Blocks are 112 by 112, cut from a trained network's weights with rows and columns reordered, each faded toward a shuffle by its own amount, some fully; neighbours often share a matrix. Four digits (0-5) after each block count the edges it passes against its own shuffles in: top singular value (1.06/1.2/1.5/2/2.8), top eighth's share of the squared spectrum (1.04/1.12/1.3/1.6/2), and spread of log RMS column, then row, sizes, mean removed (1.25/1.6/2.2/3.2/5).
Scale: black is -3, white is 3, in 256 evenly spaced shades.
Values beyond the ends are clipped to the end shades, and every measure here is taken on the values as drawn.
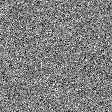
0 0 0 0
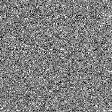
2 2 0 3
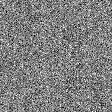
1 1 0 0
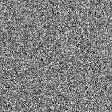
3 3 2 2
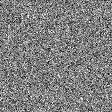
1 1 0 0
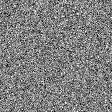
0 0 0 0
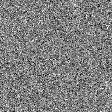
1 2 0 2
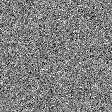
0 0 0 0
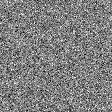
0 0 0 0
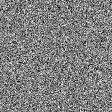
2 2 0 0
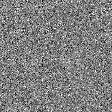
2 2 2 0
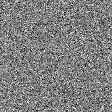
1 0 0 0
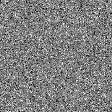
2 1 1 0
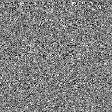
3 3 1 3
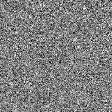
3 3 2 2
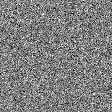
2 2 0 1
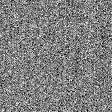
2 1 0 1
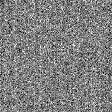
2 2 0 1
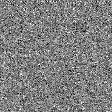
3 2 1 0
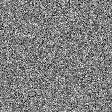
0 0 0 0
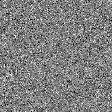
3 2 2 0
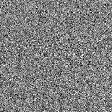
2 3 0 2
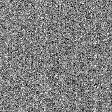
2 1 0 1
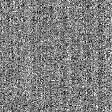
3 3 0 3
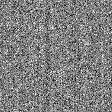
2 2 0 1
